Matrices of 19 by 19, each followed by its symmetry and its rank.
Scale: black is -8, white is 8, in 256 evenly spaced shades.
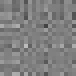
antisymmetric, rank two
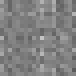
neither, rank three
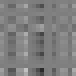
neither, rank one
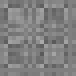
symmetric, rank two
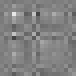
symmetric, rank two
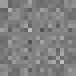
symmetric, rank three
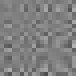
antisymmetric, rank two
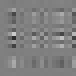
neither, rank one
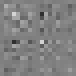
symmetric, rank three
